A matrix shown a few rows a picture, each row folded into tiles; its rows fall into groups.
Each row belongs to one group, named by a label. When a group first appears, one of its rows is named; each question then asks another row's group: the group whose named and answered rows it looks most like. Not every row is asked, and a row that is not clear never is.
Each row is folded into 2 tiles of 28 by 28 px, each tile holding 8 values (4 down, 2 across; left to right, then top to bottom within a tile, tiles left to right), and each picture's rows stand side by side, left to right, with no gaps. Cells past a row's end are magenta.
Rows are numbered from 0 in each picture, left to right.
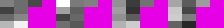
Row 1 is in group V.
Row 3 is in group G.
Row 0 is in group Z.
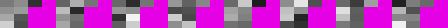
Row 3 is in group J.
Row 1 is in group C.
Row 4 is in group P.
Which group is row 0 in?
P
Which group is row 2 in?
Z
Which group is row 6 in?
G
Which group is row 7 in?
C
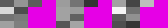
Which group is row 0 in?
C
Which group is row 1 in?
P
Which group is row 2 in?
G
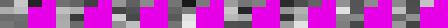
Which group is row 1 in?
P
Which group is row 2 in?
J
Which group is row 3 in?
Z
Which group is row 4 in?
G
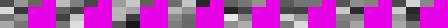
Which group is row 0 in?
C
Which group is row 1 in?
Z
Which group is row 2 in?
P
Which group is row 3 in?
P
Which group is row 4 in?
J
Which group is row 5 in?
J
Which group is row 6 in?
C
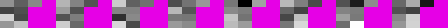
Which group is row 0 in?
J
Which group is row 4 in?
J
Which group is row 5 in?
Z
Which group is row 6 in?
J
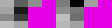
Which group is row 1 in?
J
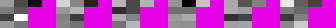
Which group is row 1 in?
P
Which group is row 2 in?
J
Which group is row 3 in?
J
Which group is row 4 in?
V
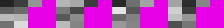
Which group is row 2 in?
C
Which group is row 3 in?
G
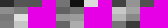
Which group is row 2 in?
P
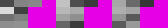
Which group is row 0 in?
C
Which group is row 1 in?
P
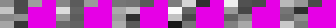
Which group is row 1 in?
G
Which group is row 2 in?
P
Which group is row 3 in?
P
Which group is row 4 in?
V
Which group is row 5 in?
V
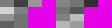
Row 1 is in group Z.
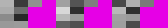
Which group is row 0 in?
V
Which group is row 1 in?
G
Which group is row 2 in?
C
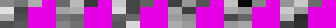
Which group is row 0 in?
G
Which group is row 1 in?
P
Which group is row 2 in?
V
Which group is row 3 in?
C
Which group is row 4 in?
V
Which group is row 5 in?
P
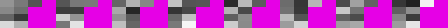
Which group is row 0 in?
V
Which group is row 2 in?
C
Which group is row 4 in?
C
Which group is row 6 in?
C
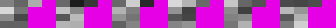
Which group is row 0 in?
G
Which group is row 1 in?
Z
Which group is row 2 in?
P
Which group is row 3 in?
V
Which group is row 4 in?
V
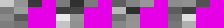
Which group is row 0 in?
P
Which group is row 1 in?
J
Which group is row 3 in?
Z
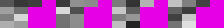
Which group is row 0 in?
Z
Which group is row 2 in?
G
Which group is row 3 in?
Z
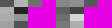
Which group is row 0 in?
C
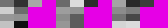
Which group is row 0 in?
G
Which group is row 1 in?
P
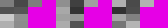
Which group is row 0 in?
J
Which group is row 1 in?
G
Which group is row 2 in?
J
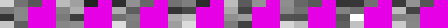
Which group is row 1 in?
P
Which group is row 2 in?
C
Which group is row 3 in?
Z
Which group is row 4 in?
G
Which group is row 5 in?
V
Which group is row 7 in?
C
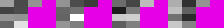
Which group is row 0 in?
J
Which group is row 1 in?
Z
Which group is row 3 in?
V
